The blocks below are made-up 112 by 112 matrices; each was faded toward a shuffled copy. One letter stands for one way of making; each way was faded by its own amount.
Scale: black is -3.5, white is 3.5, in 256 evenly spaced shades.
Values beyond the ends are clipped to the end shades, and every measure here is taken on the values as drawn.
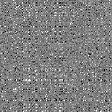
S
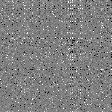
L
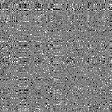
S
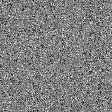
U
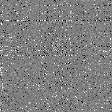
L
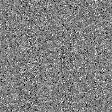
U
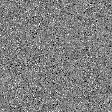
U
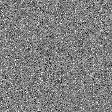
U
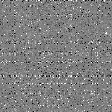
L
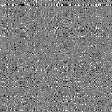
S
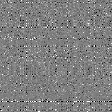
S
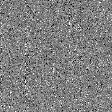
U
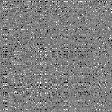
S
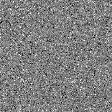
U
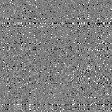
S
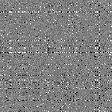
S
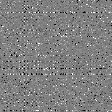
L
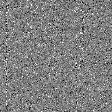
U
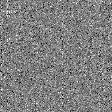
U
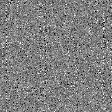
U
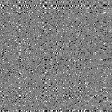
S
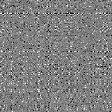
S
